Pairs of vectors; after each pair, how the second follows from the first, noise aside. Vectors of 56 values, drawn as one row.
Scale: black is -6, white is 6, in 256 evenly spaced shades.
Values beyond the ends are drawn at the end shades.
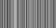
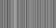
shrunk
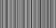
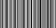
scaled up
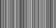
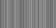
shrunk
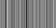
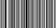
scaled up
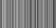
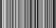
scaled up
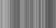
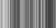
scaled up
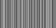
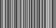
scaled up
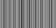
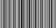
scaled up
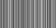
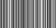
scaled up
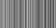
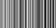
scaled up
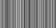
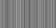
shrunk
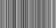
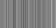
shrunk
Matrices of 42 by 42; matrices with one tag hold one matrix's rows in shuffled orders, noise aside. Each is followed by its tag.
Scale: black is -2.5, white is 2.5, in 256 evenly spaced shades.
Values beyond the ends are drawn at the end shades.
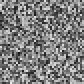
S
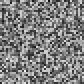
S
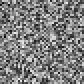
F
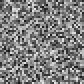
F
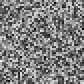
F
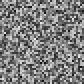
F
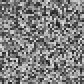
S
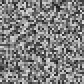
S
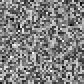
F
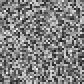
F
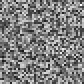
S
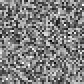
S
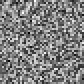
F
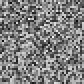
S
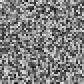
S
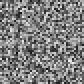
S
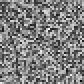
S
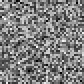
S
